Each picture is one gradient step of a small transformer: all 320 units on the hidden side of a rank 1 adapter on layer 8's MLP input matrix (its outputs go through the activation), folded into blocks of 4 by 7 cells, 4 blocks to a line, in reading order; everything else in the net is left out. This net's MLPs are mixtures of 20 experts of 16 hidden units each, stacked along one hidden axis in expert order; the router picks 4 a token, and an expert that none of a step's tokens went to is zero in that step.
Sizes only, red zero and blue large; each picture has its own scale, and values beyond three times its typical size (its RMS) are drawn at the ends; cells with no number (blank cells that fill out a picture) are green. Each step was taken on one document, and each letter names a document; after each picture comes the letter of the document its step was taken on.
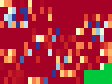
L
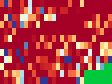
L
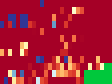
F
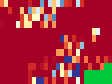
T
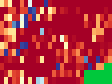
L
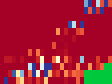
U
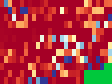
L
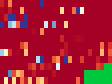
F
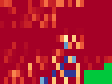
T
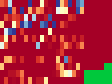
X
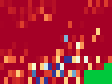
T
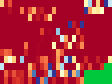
T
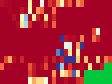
T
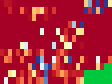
U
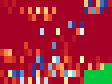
U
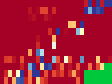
U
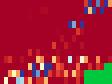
U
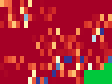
L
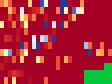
X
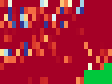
X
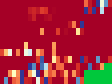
U
